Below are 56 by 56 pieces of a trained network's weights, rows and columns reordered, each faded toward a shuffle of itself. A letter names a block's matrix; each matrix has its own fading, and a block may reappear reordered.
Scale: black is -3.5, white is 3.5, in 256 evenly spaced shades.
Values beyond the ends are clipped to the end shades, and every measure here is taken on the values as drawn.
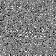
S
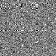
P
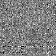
P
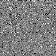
S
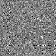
P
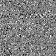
S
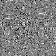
S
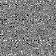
P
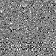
S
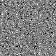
S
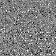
S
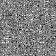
S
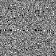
P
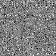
S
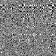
P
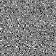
S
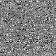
S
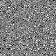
S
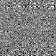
P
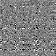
P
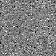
S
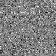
S
